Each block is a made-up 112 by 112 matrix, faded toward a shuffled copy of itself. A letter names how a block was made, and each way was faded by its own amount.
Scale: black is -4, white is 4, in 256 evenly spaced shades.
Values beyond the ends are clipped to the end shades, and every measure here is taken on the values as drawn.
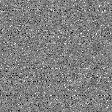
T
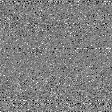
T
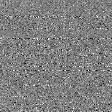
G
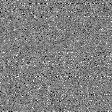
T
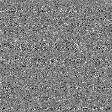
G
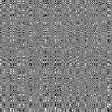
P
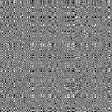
P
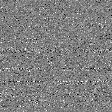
T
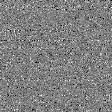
G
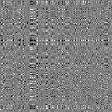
P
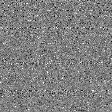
G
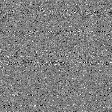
G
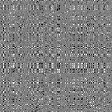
P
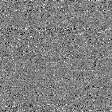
G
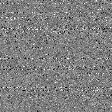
G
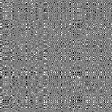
P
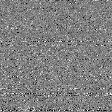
G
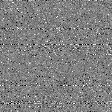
T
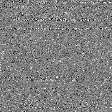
T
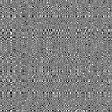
P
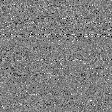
G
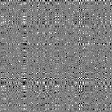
P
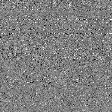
G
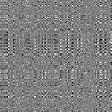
P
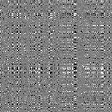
P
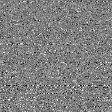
G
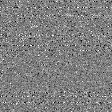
G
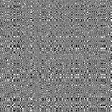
P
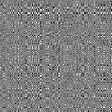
P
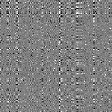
P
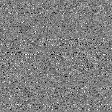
G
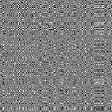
P
